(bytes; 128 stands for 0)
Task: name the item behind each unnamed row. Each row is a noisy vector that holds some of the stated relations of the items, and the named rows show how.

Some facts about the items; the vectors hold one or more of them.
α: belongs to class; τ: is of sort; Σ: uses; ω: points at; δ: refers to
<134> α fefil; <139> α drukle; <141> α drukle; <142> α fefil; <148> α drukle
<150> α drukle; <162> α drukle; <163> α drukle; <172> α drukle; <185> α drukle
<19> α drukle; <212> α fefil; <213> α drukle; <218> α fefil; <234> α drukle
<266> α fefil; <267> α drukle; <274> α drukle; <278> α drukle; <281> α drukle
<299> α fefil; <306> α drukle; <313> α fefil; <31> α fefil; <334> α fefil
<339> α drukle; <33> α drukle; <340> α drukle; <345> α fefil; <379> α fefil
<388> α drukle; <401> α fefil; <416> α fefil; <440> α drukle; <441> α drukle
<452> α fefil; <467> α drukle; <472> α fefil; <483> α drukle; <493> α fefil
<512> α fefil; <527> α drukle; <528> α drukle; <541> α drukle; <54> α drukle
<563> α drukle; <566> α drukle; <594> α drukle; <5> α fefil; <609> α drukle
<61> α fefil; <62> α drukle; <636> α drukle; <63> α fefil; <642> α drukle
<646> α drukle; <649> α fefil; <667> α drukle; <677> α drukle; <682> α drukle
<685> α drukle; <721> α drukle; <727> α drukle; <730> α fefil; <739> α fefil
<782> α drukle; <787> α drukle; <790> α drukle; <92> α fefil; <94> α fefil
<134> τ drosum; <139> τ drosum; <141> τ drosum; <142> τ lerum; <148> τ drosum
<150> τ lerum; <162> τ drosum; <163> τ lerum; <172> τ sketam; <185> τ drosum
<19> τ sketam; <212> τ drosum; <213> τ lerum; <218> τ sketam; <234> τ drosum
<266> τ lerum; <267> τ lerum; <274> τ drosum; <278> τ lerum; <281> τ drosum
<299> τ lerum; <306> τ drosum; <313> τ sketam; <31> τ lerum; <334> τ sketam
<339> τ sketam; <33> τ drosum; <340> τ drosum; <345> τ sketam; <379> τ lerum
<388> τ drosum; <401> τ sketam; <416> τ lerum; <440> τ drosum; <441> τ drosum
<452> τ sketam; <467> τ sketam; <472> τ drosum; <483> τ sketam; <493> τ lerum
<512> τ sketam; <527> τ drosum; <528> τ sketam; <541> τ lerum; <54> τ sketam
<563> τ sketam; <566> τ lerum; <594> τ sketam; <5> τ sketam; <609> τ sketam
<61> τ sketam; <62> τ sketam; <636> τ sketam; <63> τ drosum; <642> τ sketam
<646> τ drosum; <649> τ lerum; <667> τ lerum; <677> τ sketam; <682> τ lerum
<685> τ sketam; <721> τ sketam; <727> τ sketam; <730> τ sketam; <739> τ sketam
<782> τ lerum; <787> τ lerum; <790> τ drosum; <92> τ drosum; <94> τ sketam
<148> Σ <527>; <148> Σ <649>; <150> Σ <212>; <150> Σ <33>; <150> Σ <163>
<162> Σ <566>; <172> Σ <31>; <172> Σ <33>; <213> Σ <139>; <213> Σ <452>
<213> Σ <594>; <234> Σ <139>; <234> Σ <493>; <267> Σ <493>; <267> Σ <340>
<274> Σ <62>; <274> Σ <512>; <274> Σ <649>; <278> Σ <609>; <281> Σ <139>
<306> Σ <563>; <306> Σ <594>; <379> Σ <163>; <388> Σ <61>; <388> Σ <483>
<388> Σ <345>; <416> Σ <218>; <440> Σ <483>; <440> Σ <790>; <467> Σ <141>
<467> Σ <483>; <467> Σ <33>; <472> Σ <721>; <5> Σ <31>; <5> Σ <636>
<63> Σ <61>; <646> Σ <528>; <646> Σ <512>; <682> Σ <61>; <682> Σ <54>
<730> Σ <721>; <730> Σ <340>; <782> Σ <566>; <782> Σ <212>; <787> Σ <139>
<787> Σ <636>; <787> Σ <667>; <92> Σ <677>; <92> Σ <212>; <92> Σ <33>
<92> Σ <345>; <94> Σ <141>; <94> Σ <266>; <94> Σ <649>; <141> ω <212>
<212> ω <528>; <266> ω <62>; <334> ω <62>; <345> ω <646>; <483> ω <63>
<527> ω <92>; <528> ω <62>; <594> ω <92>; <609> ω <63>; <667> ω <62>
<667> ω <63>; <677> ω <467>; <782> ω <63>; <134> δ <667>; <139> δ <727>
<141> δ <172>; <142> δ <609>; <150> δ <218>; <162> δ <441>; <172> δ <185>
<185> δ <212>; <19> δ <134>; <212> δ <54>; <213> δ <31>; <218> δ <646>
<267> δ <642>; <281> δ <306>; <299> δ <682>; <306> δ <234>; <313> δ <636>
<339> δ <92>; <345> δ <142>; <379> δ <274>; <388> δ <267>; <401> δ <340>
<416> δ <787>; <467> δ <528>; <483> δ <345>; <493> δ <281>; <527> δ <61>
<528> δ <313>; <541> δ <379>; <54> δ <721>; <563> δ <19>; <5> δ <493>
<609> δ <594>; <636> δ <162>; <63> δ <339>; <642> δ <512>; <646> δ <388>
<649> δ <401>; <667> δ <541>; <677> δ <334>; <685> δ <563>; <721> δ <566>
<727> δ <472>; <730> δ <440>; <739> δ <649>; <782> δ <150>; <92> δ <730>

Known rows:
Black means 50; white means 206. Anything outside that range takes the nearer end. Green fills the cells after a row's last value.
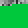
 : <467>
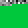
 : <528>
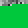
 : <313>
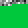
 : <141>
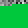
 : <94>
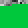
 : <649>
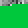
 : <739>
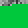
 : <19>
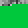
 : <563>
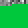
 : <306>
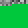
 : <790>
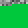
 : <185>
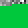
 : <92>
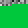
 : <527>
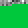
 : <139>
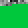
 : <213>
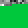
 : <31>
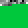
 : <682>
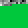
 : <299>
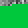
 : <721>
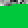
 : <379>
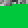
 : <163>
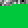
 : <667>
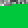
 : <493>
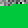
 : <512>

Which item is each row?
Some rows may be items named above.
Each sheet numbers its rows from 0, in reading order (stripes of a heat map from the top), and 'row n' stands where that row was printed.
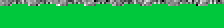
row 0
<721>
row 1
<313>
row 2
<142>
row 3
<299>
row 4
<594>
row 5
<667>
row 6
<441>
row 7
<782>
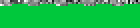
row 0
<416>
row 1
<441>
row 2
<31>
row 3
<646>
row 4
<62>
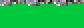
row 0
<267>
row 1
<682>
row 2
<787>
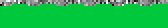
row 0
<63>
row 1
<134>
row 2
<727>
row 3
<401>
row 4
<609>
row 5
<685>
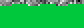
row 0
<440>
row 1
<345>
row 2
<667>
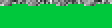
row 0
<566>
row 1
<727>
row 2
<594>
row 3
<150>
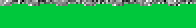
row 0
<266>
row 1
<787>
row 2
<440>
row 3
<677>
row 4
<787>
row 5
<212>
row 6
<334>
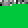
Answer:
<483>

